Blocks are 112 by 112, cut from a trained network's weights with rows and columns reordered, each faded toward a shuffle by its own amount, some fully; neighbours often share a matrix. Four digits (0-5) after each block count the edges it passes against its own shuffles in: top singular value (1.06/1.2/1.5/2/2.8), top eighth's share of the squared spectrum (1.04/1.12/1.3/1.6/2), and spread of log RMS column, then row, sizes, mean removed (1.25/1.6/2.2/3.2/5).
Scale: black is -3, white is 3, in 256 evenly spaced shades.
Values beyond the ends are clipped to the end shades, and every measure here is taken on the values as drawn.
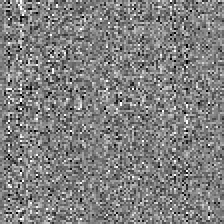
3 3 4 1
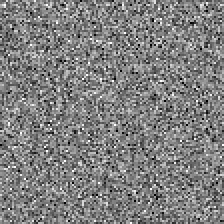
1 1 0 0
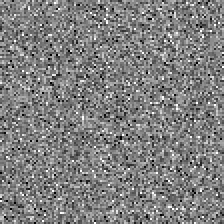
0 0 0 0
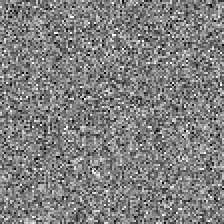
2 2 1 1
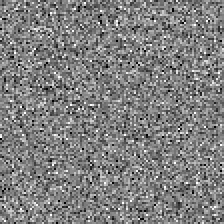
0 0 0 0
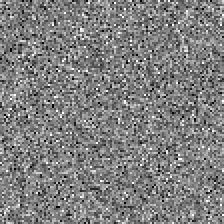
0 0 0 0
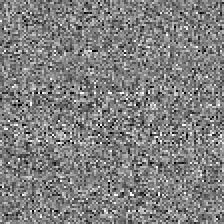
2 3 0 3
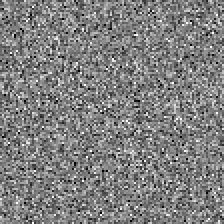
1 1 0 0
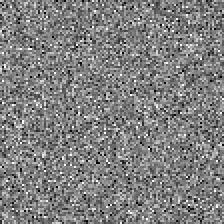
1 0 0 0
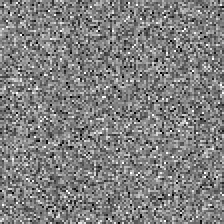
1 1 0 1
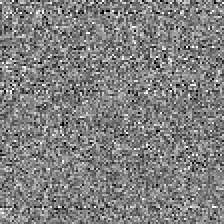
3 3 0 3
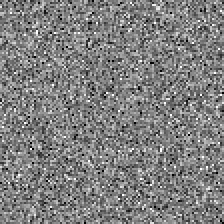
0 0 0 0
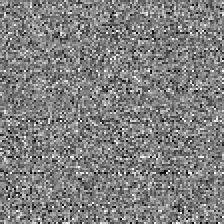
2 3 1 3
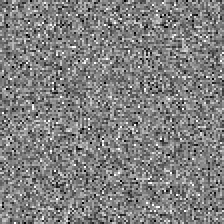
1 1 0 1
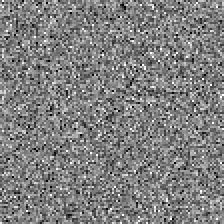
0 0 0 0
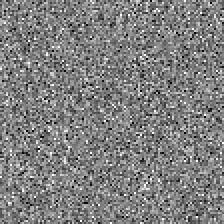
1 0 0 0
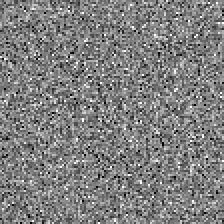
1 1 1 0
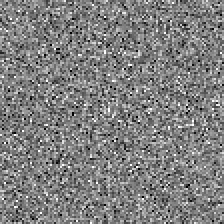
1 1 1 0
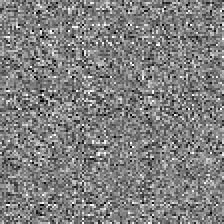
4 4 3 3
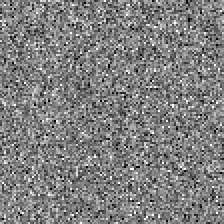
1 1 0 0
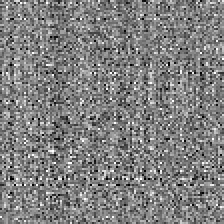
3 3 1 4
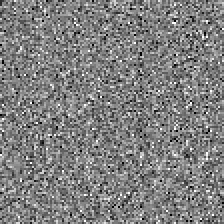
2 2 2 0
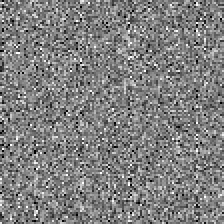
2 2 3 1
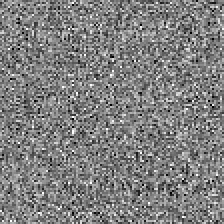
3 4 2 2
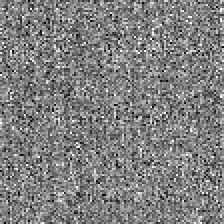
2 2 0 2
